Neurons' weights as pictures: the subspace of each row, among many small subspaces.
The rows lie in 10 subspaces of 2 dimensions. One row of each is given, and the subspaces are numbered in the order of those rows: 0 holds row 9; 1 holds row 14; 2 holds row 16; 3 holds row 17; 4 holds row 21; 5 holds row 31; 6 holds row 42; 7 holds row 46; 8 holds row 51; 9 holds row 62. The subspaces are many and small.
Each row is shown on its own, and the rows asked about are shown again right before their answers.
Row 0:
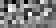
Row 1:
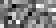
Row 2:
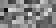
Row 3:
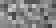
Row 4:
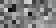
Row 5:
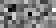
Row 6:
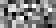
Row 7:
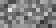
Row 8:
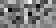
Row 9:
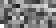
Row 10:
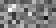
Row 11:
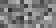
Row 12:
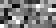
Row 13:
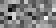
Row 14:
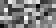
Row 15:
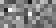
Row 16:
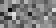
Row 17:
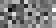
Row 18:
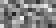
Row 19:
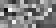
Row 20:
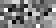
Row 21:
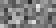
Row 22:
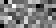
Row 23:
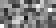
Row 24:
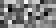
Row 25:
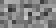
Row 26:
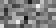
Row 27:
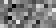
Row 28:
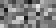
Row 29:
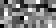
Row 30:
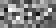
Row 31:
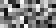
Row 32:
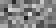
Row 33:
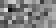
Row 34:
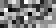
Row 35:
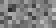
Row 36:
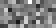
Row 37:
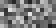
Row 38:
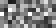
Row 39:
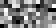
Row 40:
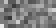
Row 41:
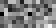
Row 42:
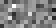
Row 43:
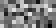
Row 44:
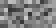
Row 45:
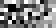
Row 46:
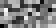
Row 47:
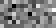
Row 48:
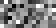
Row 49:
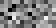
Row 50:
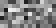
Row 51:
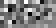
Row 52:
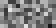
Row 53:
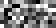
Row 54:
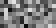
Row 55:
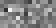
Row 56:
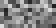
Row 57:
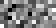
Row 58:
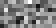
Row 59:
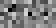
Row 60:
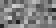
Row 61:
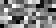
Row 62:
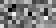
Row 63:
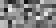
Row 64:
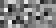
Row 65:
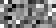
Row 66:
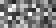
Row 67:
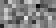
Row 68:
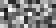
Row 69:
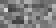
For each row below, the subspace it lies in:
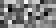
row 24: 8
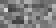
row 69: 3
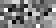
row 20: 3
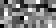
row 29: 0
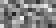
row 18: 0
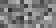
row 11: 3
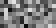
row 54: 5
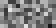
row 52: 5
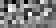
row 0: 8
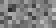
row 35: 2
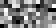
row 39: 7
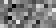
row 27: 1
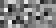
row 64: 8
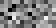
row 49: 2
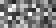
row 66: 5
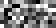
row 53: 0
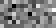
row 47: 3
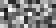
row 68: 5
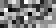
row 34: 7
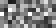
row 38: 5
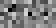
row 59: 9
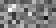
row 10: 9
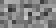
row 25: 8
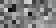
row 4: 9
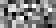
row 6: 0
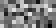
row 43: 0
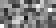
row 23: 7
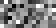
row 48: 1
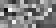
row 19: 7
